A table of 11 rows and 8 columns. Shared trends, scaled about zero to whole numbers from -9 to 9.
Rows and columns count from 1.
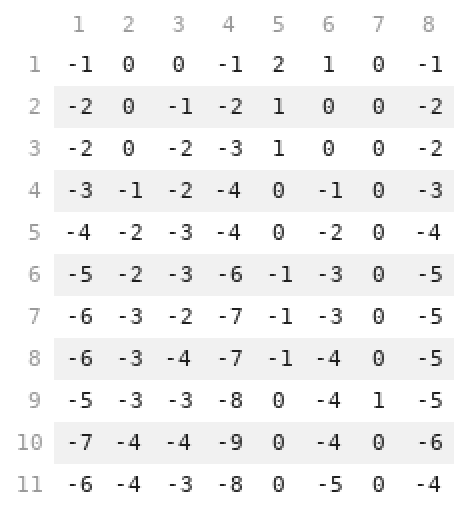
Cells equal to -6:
5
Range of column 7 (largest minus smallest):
1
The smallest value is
-9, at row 10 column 4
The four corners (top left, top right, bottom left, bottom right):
-1 -1 -6 -4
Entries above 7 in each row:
0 0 0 0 0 0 0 0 0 0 0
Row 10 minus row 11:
-1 0 -1 -1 0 1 0 -2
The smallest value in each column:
-7 -4 -4 -9 -1 -5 0 -6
